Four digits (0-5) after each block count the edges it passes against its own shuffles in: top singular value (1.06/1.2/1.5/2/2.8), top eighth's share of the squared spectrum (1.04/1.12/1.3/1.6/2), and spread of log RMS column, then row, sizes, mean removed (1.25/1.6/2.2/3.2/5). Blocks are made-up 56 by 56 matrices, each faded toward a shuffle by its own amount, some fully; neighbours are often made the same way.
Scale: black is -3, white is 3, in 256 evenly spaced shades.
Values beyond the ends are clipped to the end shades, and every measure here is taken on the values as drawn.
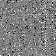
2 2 2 1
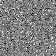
0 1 0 0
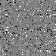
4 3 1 1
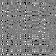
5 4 2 3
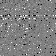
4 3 1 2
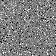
0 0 0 0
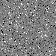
0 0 0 0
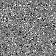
0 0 0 2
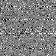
2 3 0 3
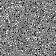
0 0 0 0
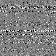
2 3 0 3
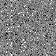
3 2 1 0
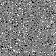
1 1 0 0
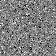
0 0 0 0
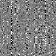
3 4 3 1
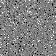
1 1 1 0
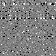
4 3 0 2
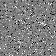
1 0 0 0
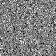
1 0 0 0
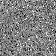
2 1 0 0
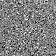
2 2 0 0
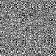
4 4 2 2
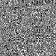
3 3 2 1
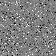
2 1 0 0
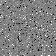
0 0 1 0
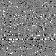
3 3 1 2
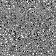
1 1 0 1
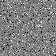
0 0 0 0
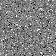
0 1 0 0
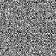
3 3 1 1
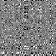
4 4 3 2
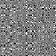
4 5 3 3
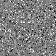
2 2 0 1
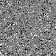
2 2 1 0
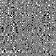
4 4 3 2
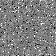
1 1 0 0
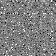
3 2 0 1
